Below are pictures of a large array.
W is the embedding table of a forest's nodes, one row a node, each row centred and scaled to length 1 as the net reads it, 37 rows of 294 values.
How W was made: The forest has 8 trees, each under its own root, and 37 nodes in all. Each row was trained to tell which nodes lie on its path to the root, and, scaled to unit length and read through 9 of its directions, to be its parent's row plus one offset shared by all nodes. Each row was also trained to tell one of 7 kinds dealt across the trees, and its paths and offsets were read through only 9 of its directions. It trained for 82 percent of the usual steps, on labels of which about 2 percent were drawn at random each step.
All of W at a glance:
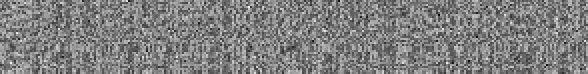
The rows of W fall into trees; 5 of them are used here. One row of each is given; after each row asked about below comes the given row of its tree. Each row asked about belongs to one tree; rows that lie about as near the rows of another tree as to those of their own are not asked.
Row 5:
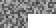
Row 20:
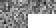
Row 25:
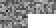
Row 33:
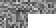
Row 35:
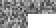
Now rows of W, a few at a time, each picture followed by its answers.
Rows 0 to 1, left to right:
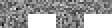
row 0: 35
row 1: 33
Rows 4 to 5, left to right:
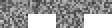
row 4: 20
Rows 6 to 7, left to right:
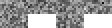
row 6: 5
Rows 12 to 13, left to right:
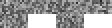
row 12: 5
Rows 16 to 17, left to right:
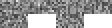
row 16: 35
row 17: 20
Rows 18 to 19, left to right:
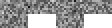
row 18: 5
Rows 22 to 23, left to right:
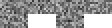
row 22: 33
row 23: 33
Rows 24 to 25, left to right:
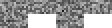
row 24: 33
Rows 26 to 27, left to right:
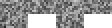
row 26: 35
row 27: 35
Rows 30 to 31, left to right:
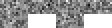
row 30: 35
